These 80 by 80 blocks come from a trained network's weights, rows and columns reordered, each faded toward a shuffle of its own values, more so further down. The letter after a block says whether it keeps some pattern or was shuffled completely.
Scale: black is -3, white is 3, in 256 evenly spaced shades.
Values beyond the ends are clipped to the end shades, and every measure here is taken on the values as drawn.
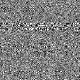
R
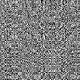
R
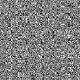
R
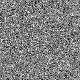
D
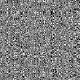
R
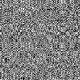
R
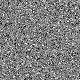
D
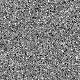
D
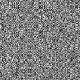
R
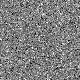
D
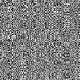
R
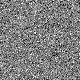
D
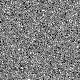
D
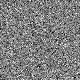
D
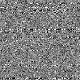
R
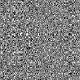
R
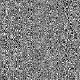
R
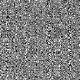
R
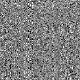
R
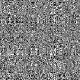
R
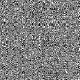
R
